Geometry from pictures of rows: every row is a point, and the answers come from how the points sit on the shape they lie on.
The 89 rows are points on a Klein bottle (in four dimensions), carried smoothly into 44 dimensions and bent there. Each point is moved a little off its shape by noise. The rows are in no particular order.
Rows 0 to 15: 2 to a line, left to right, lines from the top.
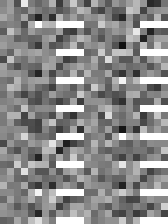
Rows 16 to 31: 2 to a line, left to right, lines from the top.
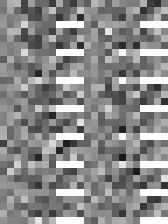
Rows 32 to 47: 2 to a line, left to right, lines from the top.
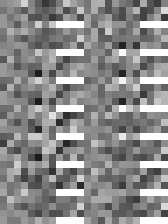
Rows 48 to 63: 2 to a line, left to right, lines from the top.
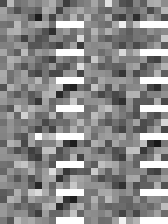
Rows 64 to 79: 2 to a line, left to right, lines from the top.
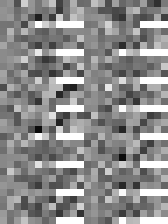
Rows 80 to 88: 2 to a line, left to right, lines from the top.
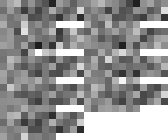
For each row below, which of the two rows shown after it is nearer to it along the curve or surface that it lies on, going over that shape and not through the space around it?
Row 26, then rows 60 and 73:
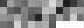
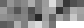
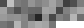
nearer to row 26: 60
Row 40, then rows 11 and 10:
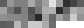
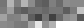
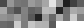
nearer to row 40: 10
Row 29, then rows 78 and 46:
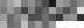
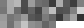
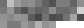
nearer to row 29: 78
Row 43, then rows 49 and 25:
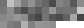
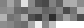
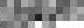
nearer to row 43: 49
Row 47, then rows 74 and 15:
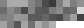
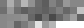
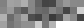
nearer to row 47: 74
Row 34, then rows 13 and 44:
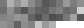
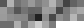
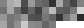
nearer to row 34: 44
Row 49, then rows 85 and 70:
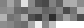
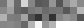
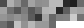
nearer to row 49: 85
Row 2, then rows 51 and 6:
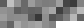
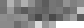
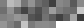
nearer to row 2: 6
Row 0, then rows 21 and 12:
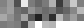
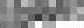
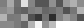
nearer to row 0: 12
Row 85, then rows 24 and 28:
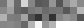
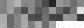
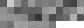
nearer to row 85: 24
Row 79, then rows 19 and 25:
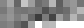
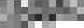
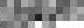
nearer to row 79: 25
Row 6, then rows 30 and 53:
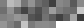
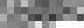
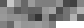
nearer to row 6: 53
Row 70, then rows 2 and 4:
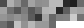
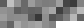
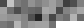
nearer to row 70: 2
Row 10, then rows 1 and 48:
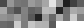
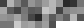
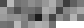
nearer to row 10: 1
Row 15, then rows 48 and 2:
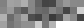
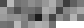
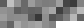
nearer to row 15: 2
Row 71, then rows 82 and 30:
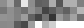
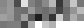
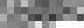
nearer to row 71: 82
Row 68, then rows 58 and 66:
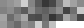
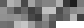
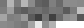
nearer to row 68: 66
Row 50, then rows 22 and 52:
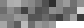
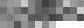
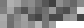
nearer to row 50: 22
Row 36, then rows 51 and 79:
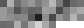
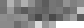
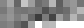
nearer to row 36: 79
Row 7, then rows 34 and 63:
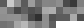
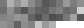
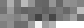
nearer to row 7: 34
